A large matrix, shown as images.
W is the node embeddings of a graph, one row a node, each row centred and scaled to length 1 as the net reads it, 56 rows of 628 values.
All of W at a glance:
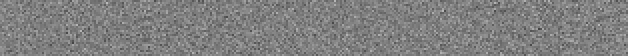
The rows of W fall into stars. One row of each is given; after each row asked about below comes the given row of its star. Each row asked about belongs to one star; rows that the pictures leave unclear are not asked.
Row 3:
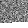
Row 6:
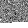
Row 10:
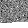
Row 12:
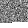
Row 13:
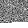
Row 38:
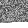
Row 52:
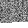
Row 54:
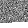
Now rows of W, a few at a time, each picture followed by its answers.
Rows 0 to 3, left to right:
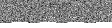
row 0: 13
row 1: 12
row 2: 12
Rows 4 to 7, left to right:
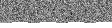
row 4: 3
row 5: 54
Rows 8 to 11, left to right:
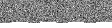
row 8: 54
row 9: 52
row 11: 10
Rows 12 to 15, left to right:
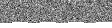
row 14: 6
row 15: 13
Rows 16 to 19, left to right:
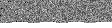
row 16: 38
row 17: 54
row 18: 6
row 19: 38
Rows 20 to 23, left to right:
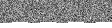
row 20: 54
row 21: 3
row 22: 52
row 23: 13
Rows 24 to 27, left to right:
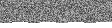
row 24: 3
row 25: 12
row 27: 10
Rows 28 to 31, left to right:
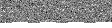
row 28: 10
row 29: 6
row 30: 38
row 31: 13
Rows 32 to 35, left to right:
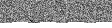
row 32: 10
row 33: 13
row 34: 3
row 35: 3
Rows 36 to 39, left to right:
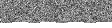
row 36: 6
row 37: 52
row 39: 3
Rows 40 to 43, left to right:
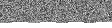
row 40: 38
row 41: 3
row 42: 6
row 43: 54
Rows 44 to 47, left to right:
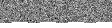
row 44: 13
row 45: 13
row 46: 54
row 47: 38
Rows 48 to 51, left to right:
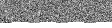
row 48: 13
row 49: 3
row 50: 10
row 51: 38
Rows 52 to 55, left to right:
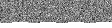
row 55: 6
